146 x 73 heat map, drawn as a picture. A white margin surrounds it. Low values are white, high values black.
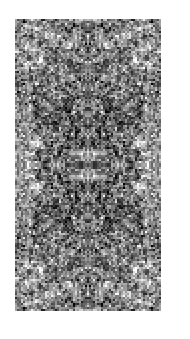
Slope: none. Seam: none. Average level on the scale: 50%. Odd rows or columns: none. Mirror symmetry: left to right and top to bottom.
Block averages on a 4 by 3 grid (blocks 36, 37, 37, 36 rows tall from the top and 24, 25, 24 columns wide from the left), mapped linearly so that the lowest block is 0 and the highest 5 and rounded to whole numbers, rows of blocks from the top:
0 2 0
2 5 2
2 5 2
0 2 0
